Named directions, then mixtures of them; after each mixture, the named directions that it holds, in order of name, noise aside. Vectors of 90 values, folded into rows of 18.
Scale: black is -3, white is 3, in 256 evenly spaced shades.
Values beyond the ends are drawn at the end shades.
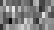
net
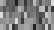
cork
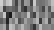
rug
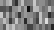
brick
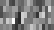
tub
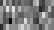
net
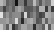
cork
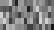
brick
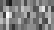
cork, rug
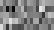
cork, net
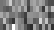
brick, cork, tub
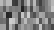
rug, tub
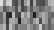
rug, tub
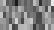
cork, net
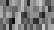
rug, tub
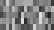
brick, cork, tub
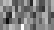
net, rug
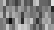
cork, net, tub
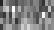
net, tub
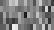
cork, tub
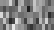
brick, tub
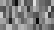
brick, cork, net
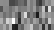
cork, tub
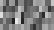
cork, tub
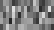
brick, net, tub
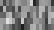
net, rug, tub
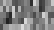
net, rug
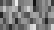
brick, cork, rug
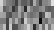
brick, cork, rug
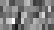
tub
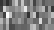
rug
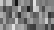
brick, rug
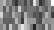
cork, net, rug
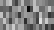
brick
